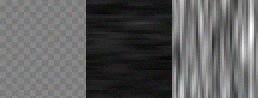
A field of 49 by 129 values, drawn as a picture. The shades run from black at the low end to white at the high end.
It is made of 1 by 3 panels. Panel 1,1: middling, checkered, faint in contrast. Panel 1,2: very low, streaked across, faint in contrast. Panel 1,3: middling, streaked downward, strong in contrast.
